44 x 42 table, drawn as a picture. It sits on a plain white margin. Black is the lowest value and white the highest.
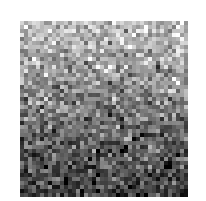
Odd rows or columns: none. Stripes: none. Histogram: bell-shaped. Grain: fine. Slope: up to the top.
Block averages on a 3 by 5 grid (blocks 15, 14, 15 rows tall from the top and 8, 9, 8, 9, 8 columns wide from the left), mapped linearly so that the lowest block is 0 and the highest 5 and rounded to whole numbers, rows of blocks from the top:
55555
32223
00000
